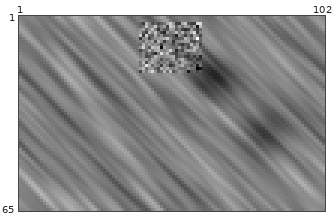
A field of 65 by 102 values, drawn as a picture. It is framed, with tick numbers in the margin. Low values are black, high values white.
Odd patch: rougher, in the top middle. Grain: diagonal, down to the right. Slope: none. Average level on the scale: 50%. Roughest part: top middle. Dips: two.
